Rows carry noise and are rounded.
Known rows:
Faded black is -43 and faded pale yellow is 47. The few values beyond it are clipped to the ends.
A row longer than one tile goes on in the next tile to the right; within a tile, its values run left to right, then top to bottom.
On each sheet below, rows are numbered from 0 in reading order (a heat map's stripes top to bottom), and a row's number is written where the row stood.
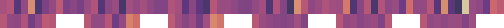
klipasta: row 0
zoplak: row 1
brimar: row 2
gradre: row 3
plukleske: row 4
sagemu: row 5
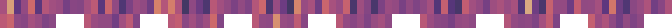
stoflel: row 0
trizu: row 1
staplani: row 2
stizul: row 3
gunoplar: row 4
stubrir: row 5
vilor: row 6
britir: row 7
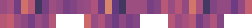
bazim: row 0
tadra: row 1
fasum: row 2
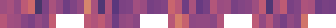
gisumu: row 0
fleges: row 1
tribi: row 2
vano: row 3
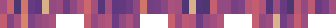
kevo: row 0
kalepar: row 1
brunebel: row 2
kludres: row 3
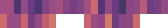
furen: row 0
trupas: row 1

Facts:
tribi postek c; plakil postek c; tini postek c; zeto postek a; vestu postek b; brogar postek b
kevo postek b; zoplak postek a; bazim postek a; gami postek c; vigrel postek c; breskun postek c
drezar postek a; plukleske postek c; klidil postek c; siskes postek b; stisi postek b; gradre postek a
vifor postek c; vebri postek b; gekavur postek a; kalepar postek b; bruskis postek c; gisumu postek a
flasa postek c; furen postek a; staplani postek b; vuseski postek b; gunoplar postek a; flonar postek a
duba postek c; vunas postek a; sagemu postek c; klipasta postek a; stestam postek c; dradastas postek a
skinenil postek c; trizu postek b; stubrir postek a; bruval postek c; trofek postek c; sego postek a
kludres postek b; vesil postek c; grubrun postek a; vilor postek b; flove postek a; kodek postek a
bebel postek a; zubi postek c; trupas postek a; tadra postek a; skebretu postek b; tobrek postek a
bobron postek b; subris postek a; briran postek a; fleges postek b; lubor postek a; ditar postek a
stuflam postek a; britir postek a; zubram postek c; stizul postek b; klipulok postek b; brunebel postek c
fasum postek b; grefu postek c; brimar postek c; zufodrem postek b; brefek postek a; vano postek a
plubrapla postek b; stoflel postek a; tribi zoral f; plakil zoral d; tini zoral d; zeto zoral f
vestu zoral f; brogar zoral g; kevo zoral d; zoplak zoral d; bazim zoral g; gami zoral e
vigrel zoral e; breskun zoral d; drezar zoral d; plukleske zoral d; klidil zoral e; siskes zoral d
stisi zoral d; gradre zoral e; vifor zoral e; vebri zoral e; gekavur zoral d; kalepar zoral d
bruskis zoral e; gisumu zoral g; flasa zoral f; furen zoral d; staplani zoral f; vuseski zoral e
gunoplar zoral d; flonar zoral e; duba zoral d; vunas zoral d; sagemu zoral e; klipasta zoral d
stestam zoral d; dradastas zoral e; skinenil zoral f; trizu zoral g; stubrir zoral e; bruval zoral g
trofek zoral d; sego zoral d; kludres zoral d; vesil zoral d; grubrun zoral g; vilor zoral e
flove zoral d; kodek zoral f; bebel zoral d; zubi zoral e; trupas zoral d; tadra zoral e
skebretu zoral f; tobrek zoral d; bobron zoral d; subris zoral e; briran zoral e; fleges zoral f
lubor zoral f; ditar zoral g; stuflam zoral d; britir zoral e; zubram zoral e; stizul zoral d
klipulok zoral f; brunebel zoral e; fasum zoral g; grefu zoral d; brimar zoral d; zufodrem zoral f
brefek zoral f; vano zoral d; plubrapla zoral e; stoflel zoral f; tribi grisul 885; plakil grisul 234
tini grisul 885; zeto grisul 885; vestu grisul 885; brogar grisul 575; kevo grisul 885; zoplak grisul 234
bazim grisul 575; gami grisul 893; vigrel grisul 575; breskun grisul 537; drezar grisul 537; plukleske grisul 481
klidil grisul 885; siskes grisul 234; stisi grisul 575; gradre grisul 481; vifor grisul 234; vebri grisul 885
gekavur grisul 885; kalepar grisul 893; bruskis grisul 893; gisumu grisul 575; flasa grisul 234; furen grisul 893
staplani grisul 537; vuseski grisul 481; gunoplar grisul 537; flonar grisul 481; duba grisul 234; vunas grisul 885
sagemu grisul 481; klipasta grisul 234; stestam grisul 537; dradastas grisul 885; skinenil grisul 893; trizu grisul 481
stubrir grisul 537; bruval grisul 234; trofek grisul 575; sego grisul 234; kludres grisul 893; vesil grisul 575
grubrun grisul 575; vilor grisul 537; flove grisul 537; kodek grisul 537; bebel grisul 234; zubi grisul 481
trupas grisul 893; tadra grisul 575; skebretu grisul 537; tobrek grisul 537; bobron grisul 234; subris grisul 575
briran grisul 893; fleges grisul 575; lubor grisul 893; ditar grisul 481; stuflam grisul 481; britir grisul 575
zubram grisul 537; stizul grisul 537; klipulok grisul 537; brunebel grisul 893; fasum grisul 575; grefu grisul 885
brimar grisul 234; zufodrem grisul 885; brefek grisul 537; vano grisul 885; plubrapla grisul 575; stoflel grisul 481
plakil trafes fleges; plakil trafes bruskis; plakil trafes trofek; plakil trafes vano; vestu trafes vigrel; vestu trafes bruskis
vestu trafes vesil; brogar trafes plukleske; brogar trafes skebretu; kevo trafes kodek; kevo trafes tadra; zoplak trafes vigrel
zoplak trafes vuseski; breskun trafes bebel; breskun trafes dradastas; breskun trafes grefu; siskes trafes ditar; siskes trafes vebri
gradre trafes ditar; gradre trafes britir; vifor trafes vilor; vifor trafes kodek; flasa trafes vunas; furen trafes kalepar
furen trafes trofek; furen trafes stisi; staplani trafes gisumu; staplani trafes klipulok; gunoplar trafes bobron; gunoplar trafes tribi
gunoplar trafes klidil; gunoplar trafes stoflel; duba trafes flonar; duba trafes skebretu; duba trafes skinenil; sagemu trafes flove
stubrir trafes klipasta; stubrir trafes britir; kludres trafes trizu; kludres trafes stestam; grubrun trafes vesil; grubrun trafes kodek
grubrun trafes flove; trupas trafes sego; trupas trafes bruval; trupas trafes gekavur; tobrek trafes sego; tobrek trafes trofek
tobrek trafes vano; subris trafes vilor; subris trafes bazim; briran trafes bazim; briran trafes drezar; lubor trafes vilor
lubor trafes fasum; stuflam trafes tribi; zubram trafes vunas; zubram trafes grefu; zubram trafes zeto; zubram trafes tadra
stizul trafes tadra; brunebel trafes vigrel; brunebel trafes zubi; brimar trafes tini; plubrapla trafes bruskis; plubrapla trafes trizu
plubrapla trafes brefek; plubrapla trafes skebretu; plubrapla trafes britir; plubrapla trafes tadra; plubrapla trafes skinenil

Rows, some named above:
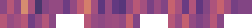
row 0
fasum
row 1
skebretu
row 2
zufodrem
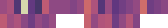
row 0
subris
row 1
kalepar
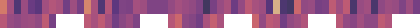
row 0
skebretu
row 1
fleges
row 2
bruval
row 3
brunebel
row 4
tobrek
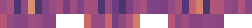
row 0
flove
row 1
furen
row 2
flonar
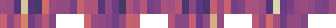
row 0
plubrapla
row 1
duba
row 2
siskes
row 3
vebri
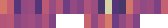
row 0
klipulok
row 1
plubrapla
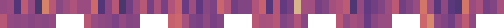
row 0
gradre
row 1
drezar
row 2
zeto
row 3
vestu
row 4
stisi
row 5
flasa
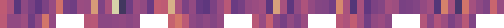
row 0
bobron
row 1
ditar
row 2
skinenil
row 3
dradastas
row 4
fleges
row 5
vuseski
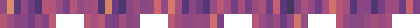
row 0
stuflam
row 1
zubi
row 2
skebretu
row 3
brogar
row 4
stestam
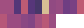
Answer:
vifor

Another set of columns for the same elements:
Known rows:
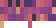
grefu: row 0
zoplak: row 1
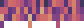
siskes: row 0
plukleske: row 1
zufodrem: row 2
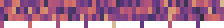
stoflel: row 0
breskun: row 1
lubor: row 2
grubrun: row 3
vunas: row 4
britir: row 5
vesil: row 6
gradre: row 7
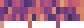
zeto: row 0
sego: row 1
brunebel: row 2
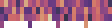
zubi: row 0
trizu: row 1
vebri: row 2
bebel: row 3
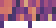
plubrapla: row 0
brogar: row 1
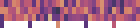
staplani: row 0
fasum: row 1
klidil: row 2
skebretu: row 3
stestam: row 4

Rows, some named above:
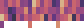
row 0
kludres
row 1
bruval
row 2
bruval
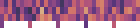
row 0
bazim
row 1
ditar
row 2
flove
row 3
skebretu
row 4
stestam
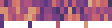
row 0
staplani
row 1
stisi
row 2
ditar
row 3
flasa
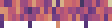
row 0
klipulok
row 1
vuseski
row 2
flasa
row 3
stubrir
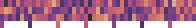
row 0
gisumu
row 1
vilor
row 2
kevo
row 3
stuflam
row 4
grubrun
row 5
vuseski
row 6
vifor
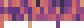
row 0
skinenil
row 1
tribi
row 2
drezar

